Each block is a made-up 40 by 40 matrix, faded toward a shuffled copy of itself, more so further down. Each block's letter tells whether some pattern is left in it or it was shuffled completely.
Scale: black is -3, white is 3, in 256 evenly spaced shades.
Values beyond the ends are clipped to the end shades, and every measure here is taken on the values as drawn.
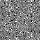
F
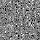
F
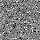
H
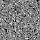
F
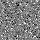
H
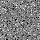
H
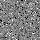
H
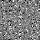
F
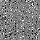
F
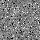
H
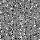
F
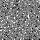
H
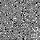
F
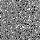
F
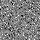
H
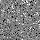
H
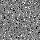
H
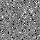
F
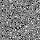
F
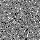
H
